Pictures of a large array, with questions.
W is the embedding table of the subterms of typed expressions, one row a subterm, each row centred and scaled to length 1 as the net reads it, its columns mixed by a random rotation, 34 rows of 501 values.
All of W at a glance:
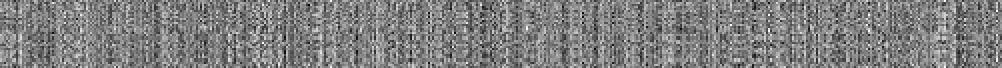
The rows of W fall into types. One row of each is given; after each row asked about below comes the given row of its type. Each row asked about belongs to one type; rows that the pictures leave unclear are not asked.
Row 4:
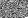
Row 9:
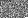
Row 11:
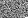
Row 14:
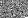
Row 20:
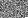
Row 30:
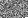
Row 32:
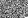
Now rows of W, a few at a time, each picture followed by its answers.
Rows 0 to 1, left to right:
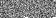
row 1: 32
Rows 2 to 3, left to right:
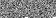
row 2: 4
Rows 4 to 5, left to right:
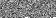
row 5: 30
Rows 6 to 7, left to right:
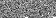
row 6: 11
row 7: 14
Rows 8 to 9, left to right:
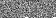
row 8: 11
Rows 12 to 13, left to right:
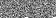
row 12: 9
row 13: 32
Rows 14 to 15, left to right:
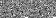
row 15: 14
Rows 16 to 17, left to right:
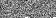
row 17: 30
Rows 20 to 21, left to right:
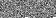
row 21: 4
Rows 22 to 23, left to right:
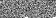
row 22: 11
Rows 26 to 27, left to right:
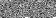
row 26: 30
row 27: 4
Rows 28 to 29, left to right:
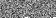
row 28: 32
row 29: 30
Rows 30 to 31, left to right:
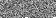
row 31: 11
